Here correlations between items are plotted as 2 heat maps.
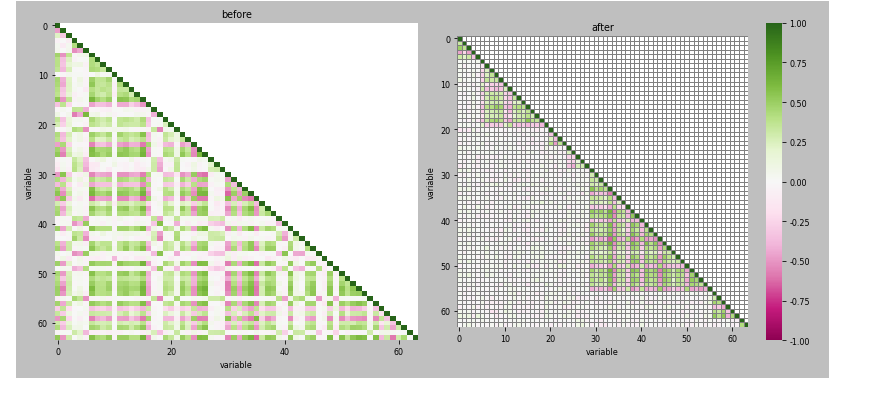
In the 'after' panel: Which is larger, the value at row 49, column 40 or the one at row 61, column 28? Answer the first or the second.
the second
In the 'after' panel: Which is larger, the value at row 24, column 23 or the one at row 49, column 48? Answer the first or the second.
the second
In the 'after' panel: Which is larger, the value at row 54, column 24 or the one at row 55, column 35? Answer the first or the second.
the first
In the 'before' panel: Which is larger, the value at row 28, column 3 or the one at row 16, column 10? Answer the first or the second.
the first
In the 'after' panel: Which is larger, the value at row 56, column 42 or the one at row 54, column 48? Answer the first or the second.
the second
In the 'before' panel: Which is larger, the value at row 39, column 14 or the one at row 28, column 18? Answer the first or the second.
the first
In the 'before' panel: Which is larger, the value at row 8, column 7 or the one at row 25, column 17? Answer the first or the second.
the first
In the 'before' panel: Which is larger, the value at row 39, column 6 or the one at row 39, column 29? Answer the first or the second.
the second
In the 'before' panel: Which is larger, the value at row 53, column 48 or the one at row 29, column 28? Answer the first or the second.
the first
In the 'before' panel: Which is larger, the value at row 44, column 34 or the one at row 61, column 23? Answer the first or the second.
the first
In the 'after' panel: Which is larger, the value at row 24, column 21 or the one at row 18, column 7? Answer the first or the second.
the second
